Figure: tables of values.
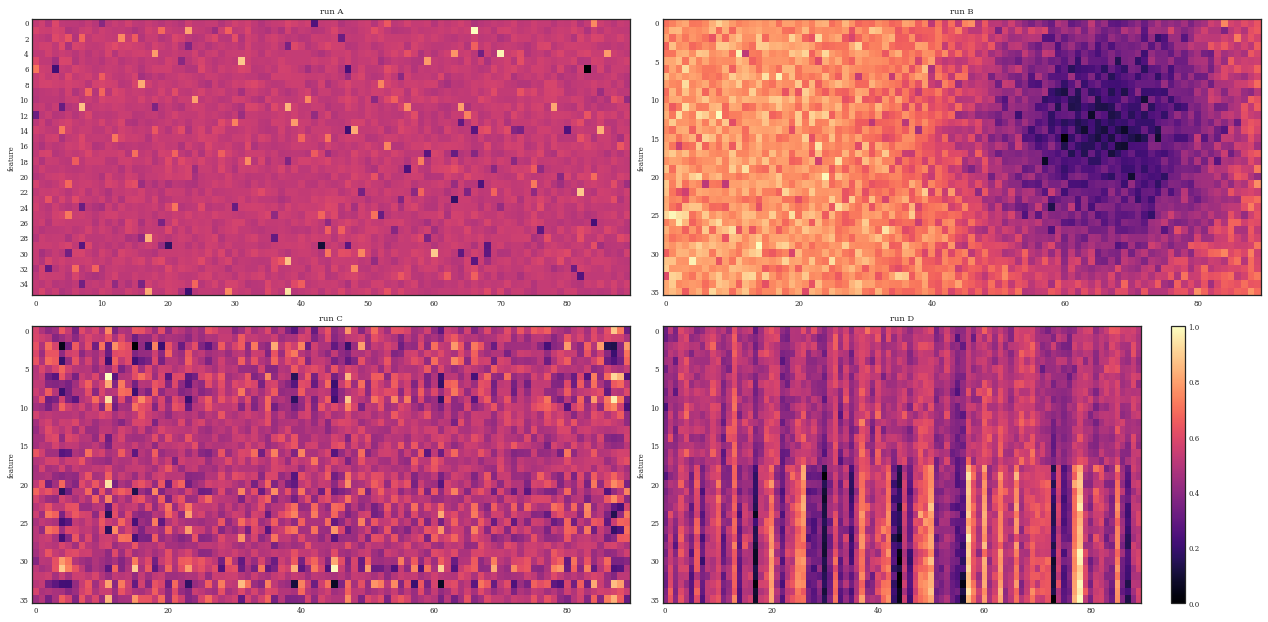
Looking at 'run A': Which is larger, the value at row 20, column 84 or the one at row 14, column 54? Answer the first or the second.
the first
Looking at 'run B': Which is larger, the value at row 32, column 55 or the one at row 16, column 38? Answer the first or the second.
the second
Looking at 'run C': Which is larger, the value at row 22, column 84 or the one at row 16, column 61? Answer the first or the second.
the first
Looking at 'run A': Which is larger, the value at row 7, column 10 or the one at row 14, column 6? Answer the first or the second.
the first
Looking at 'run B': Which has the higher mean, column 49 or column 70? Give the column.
49
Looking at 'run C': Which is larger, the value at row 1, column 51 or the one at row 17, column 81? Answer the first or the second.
the first
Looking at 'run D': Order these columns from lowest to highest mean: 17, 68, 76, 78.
17, 76, 68, 78
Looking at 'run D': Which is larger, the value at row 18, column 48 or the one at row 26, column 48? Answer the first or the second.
the second
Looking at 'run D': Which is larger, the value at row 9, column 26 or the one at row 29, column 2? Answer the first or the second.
the first
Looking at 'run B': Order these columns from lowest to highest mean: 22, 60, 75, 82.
60, 75, 82, 22
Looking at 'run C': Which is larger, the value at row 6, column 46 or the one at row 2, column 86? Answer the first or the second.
the first
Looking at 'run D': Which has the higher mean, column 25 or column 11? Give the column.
25
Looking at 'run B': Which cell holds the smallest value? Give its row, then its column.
15, 60
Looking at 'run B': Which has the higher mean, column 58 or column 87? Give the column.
87
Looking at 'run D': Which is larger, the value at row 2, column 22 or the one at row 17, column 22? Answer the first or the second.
the first
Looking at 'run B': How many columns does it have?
90
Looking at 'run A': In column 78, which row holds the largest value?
11
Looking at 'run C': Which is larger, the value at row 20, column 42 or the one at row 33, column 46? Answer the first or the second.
the first
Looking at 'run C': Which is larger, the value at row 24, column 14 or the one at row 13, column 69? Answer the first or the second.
the first
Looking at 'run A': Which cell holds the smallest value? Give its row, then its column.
6, 83
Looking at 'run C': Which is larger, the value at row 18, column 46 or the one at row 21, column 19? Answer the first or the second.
the first
